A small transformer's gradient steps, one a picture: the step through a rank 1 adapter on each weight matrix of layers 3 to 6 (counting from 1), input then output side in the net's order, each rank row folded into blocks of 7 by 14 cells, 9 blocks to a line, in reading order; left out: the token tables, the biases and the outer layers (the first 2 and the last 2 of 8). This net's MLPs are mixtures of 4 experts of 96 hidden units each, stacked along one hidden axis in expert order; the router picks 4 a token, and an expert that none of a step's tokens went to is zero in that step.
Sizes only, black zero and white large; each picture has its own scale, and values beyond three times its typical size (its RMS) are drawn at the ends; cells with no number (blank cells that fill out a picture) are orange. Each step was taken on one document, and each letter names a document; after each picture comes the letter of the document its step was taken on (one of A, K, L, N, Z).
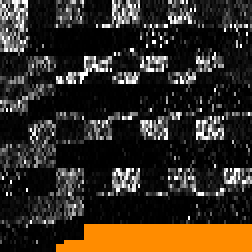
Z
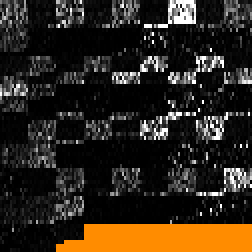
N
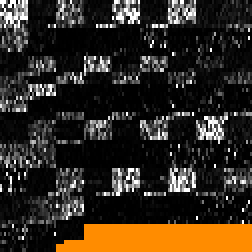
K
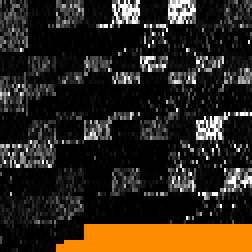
N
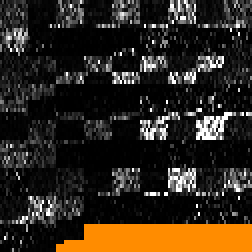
Z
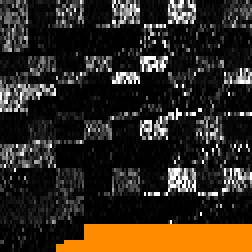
N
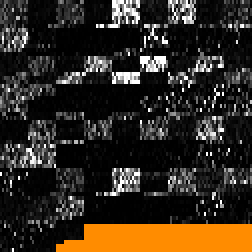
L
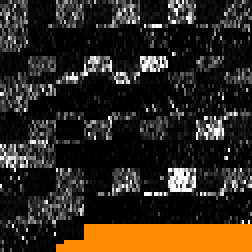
K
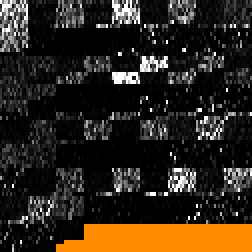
Z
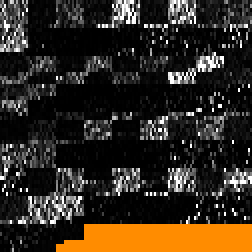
Z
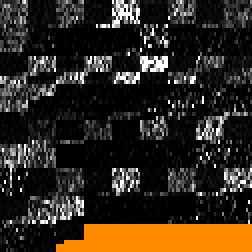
L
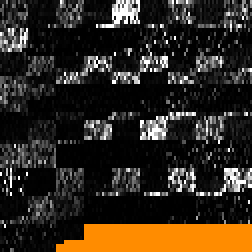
L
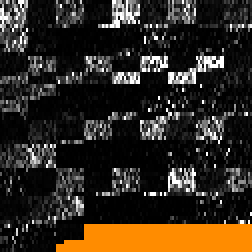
L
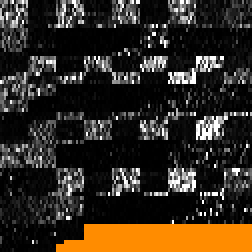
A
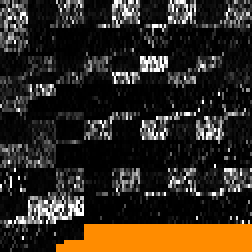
K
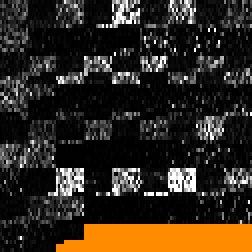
L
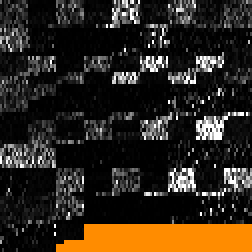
A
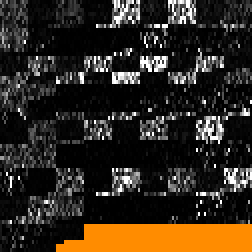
L
